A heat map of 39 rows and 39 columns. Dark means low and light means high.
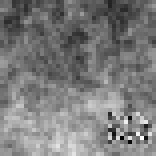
Values rise toward the bottom. In the bottom right lies a patch that is rougher than the rest. The bottom right is the roughest part. The bottom middle is the ninth with the highest average. There are no regular stripes.
